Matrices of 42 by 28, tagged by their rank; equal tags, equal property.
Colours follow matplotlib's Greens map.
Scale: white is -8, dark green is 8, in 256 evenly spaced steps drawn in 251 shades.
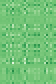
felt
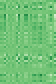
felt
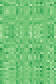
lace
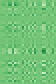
felt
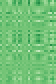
felt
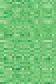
lace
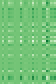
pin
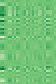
felt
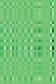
pin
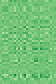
lace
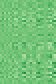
lace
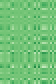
pin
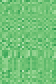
lace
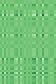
pin
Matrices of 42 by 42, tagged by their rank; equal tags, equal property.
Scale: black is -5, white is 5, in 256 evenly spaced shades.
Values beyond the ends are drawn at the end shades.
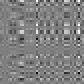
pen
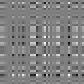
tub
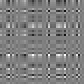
tub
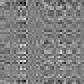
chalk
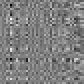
chalk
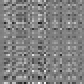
pen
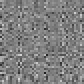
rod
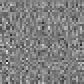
rod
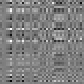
pen
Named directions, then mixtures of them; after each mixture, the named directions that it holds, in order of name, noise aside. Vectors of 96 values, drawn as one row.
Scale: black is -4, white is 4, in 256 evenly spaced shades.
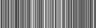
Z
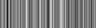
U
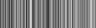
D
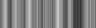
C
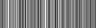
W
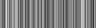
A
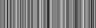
A, U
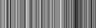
C, D, U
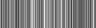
Z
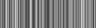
A, D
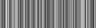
A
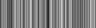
C, D, U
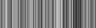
A, C, Z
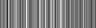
U, W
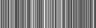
Z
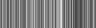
C, U, Z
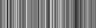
C, U, W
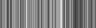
C, U, Z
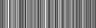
W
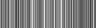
Z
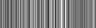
D, U, Z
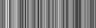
A, C, W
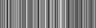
U, W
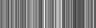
C, Z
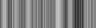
C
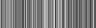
W, Z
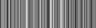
U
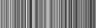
D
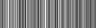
W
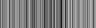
U, Z
